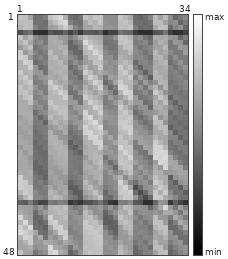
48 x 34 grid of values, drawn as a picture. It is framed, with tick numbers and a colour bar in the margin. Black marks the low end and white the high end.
Rows 4 and 38 differ from the rows beside them. Stripes running up and down repeat 5 times from left to right. On average the colour sits 60% of the way up the scale.
